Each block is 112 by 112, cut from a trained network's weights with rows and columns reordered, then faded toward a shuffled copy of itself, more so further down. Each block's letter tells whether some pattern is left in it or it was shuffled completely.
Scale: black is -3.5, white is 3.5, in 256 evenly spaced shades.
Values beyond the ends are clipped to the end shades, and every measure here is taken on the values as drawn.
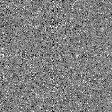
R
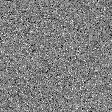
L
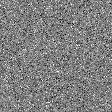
L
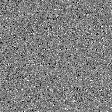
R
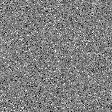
R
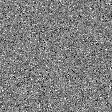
L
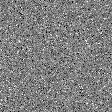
L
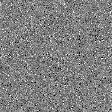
R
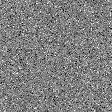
L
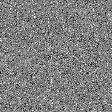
R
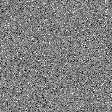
R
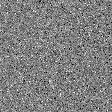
L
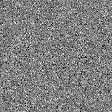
R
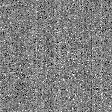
R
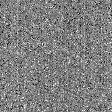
R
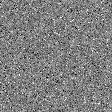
L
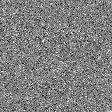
L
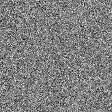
L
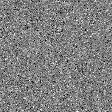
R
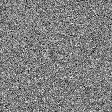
L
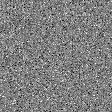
L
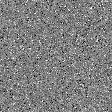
L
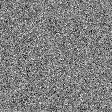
L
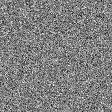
L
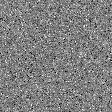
L
